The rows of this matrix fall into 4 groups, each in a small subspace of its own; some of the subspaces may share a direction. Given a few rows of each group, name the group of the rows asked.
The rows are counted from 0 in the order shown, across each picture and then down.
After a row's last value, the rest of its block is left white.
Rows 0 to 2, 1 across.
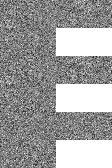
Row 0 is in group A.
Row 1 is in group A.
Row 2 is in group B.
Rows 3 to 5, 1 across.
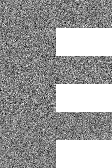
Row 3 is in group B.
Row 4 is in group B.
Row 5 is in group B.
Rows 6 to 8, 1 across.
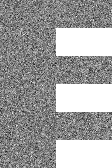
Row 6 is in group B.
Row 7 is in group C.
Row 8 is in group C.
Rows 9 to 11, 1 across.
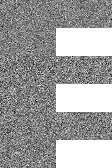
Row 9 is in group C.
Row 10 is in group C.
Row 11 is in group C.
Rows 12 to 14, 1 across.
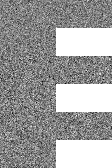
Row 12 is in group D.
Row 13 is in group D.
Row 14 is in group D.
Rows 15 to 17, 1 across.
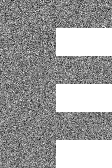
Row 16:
D
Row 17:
A
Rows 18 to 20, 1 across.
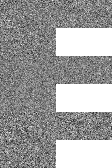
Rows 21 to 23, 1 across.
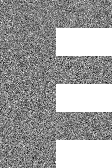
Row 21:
D
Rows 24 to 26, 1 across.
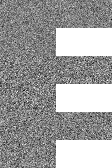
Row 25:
B
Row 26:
A
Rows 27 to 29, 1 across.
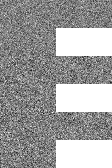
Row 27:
C
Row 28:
D
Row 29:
A
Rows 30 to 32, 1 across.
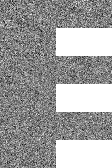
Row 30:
D
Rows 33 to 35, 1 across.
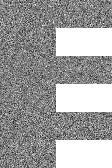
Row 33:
D
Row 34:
B
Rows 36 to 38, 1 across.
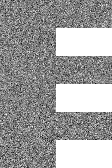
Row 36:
B
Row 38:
B
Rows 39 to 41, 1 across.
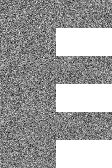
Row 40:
A
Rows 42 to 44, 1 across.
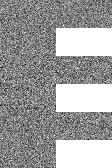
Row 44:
C
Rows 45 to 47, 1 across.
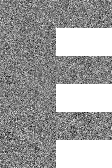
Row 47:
D
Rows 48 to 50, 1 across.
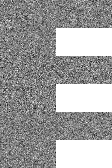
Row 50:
B
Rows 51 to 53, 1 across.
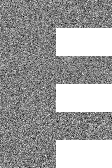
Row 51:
D
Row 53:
C
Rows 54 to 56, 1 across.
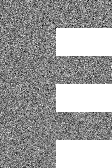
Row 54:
D
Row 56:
C
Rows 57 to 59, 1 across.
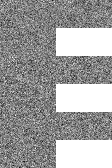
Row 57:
A
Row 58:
D
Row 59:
C
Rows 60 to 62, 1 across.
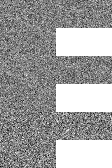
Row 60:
A
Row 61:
C
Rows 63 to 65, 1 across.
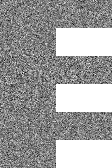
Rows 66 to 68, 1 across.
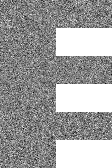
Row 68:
D
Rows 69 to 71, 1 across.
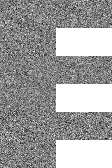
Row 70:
A
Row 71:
C
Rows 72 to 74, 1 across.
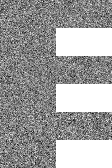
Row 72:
A
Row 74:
C
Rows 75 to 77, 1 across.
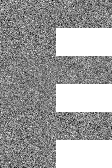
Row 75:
A
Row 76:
A
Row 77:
C
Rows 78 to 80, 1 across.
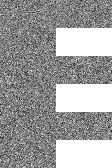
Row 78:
B
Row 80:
C
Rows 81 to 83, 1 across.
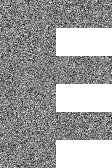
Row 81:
D
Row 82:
D
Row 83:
C
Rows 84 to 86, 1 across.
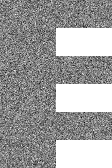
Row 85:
A
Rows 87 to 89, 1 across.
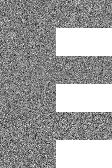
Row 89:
C
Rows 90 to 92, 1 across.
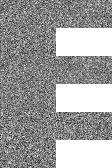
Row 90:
A
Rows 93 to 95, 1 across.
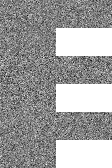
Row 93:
A
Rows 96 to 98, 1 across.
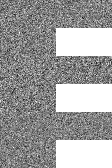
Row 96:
A
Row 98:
D
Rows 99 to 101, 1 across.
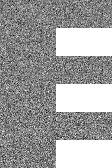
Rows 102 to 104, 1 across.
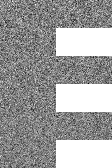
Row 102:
D
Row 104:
C
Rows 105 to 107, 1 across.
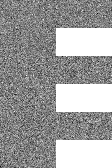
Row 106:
C
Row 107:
C
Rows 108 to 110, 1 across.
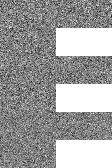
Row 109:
A
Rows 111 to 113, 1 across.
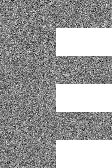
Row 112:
B
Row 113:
A
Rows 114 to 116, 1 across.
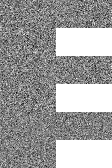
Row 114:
B
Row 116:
D
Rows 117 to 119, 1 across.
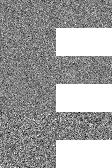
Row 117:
B
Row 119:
C
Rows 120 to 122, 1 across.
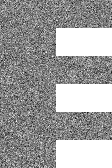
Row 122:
D
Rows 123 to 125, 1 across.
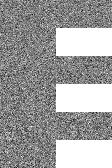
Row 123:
B
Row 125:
A
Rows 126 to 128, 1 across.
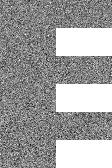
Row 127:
C
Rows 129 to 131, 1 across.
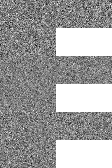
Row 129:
C
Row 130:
C
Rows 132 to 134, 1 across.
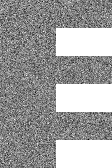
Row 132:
A
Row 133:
C
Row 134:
C
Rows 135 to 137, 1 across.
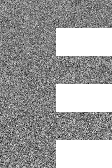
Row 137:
C
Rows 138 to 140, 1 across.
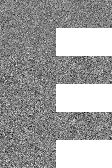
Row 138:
C
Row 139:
D
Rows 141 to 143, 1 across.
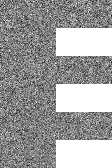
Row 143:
C
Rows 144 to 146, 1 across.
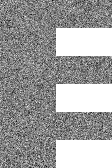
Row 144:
A
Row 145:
C
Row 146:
D
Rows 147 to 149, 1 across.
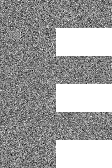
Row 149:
A
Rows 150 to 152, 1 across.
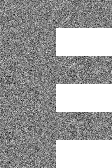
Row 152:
A
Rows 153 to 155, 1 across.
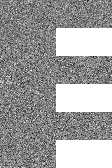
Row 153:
D
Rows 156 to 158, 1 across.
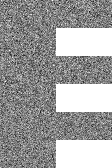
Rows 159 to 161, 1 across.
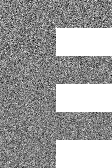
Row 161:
A
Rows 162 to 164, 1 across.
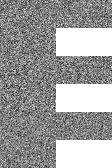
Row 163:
A
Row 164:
D
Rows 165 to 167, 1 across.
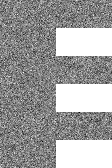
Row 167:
C
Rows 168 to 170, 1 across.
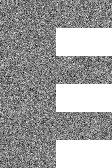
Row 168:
C
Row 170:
B
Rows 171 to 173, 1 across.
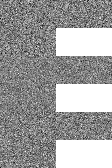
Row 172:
B
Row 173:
B
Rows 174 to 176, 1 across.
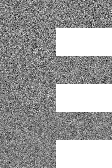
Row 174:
B
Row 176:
A
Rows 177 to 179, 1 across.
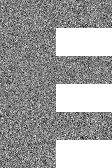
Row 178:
D
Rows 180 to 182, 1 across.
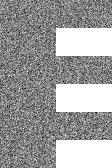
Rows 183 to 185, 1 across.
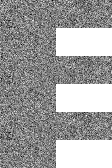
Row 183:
A
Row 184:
D
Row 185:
A
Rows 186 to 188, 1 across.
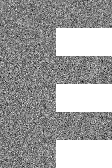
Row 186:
D
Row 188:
B
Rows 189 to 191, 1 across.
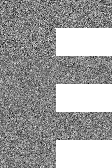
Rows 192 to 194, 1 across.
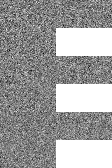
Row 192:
A
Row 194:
C
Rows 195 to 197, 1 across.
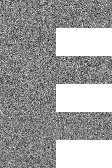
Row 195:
B
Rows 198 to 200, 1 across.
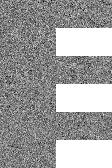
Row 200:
B
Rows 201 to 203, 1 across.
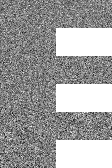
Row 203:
D
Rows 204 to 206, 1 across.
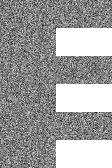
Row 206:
D
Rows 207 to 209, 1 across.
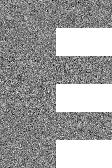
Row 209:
B
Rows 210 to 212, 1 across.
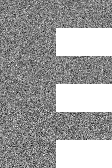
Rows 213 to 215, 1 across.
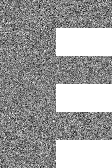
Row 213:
B
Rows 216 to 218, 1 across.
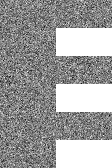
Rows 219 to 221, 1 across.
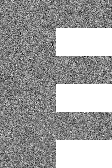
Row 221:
D
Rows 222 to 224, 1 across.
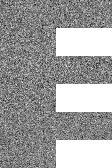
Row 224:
B
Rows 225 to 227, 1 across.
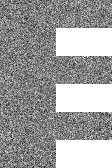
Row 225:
C
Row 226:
D
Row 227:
D
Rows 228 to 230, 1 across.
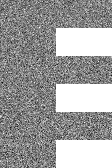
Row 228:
A
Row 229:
C
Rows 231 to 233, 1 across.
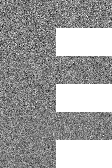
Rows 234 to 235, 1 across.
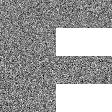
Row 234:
C
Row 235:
B
